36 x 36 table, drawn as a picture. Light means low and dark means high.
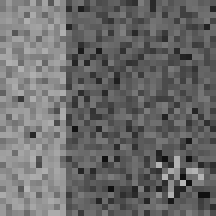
Values change most from cell to cell in the bottom right. There are no regular stripes. A vertical seam about 30% of the way across splits the table, and the right part is higher. An odd patch, rougher than its surroundings, sits in the bottom right. Overall the values sit about 60% of the way up the scale.
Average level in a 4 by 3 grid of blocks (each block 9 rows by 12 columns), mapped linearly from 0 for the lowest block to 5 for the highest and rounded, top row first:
0 5 5 / 0 5 5 / 0 5 5 / 0 5 4
